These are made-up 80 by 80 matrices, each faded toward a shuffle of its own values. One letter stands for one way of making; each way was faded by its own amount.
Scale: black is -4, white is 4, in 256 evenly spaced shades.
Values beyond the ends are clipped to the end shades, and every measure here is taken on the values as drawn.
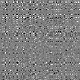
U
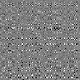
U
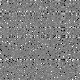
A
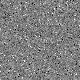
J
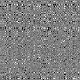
U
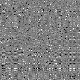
A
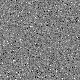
J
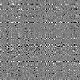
U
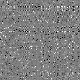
A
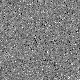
J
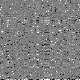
A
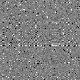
A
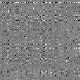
U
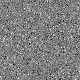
J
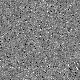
J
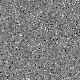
J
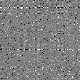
A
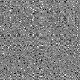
A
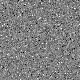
J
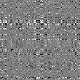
U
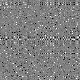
A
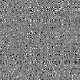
A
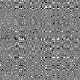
U
